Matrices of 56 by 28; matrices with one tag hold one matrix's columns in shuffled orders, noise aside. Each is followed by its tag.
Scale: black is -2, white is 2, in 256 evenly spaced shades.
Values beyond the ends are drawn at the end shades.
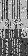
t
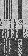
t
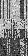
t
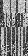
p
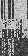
t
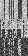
t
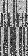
p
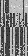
p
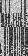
p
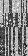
p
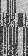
p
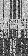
t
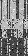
t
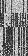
p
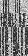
p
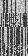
p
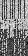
t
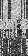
t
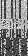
t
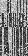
p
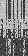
t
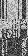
t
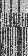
p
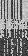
t
